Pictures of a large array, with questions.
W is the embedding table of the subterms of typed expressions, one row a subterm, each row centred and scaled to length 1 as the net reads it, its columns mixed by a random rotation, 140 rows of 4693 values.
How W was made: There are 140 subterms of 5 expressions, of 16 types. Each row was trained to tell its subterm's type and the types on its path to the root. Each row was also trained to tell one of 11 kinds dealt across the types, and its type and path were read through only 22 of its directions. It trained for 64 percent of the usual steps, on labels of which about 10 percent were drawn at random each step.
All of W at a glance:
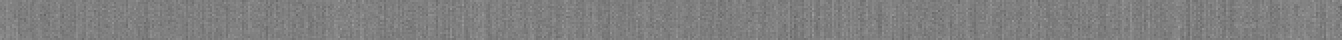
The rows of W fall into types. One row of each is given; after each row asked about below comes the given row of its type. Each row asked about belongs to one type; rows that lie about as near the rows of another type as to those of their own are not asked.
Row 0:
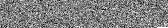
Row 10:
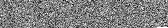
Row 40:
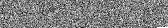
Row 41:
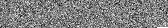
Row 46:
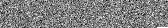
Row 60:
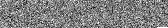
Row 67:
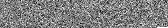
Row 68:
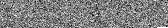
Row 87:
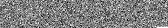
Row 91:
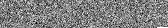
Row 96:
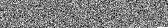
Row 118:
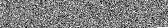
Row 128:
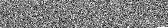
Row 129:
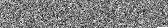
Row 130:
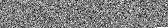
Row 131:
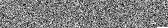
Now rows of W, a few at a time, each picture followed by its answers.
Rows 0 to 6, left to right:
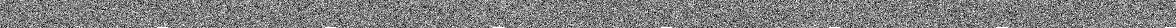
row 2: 87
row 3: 131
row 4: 67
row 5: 131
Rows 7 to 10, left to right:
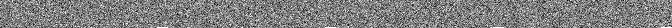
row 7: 118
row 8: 91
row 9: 130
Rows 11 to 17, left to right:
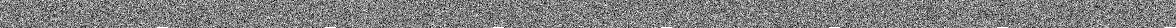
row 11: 129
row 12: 46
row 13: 0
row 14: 118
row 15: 60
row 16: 96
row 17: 46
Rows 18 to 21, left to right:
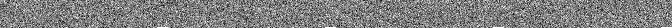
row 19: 40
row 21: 91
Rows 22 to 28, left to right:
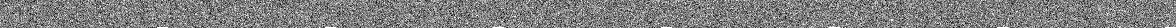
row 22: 67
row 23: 40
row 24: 87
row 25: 40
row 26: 87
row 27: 60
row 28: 40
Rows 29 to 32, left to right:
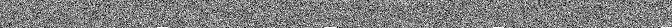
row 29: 130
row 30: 60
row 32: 67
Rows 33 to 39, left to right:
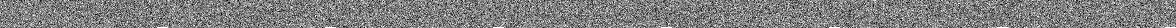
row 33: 118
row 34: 67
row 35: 41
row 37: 91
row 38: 96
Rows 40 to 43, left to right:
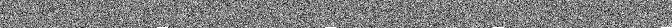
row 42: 10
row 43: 87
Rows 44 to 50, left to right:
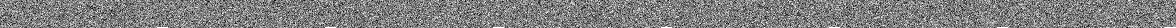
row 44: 118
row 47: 67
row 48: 10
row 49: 118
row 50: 46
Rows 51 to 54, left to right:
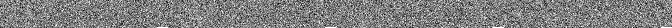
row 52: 41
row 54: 60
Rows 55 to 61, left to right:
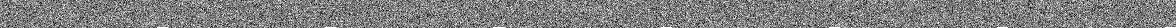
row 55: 91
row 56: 0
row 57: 129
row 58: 128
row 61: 118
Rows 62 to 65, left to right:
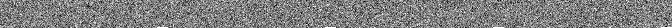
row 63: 10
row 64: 60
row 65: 10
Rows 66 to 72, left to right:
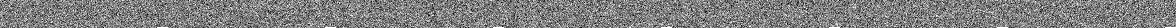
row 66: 96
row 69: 68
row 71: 46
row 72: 41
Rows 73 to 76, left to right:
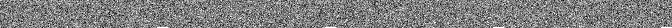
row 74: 128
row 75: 40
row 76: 0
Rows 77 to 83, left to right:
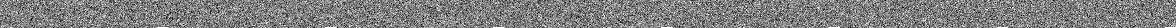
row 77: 60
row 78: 40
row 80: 67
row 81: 131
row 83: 118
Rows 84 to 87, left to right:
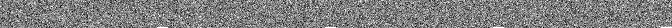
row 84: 91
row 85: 41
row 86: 130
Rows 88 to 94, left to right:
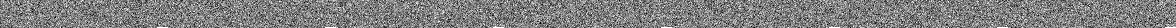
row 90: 128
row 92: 40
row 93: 96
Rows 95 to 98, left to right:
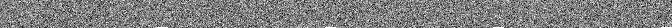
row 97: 40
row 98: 0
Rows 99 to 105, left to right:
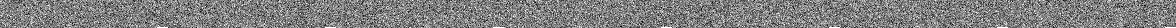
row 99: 10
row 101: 91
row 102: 128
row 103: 91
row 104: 0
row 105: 41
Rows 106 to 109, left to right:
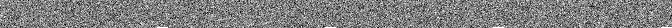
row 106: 10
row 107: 60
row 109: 0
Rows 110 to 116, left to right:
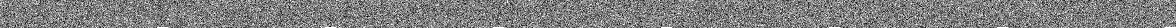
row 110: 96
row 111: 10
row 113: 41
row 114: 91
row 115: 129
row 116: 131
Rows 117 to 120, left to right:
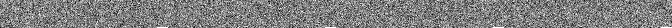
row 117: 41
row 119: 131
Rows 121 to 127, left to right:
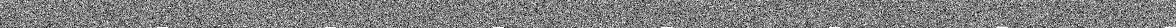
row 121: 118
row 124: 41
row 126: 87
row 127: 87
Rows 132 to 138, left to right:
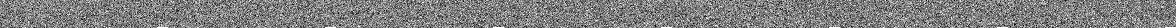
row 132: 0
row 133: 41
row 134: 40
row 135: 68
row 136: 0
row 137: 68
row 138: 96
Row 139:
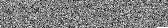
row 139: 0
